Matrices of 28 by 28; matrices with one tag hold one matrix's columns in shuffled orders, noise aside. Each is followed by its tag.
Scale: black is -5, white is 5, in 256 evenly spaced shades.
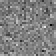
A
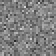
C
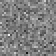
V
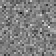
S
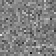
V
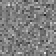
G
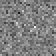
S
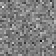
C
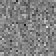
A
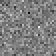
S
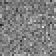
A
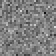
S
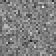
C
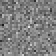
A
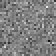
C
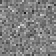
S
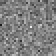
A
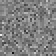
V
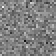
C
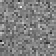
C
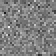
S
